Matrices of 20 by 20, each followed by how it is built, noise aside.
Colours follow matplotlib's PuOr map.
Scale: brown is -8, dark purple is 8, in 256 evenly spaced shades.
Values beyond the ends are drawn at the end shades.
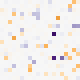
sparse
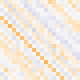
Toeplitz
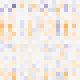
low rank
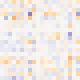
low rank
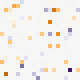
sparse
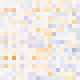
low rank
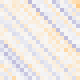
Toeplitz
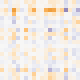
low rank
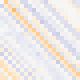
Toeplitz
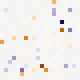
sparse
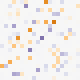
sparse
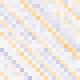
Toeplitz
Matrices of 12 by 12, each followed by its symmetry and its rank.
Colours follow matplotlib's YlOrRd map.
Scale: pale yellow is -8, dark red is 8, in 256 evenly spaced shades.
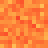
neither, full rank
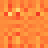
neither, rank two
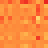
neither, rank two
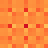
symmetric, rank one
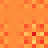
symmetric, rank one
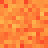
neither, full rank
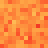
neither, full rank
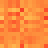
neither, rank two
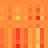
neither, rank one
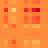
neither, rank one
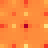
symmetric, rank one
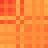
symmetric, rank one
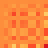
symmetric, rank one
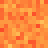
neither, full rank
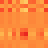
neither, rank one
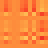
neither, rank one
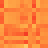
neither, rank two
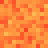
neither, full rank
